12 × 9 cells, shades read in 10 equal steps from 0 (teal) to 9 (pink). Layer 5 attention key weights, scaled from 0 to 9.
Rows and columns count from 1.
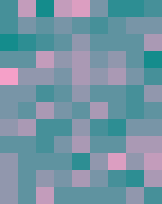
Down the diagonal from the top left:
2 4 2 5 6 3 3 4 6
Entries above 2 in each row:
4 7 6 8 8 7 8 5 8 8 7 8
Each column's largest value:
9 7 7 7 8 6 8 6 7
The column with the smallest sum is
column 8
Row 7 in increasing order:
2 3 3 3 3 4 4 6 6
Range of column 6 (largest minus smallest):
4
